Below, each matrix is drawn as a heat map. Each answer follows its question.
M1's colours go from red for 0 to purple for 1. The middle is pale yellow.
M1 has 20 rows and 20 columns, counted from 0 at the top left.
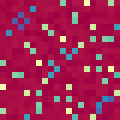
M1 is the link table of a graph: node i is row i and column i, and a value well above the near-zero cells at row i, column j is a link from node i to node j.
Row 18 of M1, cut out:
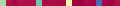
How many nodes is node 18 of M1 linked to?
4
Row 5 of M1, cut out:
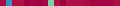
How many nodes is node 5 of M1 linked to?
2
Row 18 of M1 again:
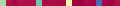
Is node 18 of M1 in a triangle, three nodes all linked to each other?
yes
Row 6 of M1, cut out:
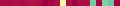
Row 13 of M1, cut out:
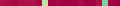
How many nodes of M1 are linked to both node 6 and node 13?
1
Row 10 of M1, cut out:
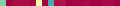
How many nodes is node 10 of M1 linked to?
3
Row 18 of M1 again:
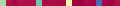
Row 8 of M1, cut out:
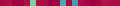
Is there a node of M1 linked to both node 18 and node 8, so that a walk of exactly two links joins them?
no
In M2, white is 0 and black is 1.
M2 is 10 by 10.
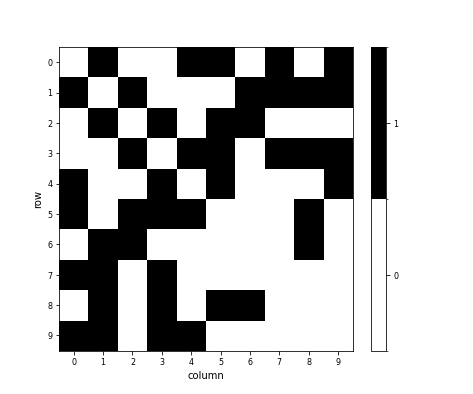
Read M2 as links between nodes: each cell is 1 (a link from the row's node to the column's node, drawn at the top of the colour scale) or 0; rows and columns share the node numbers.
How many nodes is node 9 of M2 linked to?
4
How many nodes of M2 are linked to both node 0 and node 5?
1
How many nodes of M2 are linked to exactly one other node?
0
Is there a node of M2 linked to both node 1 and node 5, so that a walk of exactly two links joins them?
yes
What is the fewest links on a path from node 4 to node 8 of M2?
2
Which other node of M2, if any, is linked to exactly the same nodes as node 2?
node 8
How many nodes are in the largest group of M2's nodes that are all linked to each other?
3
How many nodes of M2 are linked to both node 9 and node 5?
3
